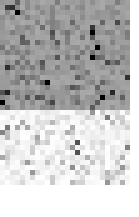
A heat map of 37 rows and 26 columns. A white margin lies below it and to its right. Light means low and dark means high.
The top part is higher, up to a seam about 60% of the way down. On average the colour sits 30% of the way up the scale. No regular stripes run through it.
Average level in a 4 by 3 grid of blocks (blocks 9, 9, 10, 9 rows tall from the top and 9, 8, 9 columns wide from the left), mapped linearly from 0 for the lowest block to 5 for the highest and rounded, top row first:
555 / 555 / 222 / 000
